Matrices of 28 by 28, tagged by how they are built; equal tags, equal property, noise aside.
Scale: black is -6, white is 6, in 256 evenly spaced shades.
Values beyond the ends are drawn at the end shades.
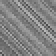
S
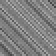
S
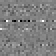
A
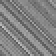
S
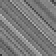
S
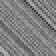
S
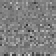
A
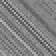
S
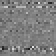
A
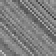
S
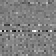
A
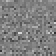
A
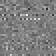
A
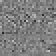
A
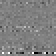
A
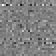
A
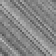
S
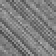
S
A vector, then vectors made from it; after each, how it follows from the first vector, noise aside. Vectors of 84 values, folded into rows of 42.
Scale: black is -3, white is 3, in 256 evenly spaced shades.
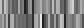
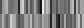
reversed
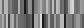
copied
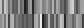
copied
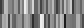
sign-scrambled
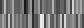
sign-scrambled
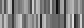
wrapped around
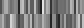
reversed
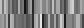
copied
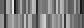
wrapped around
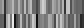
wrapped around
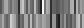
reversed
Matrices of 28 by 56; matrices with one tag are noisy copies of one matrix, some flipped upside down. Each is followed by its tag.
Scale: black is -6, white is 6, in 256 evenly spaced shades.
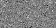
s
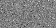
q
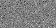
q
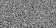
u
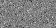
s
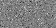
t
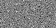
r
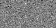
u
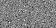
u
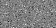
u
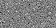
r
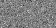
s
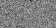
s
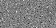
r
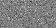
t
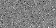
q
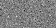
r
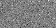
q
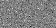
t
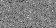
s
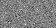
u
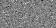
u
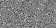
t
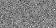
q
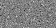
r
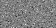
u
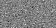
u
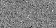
s
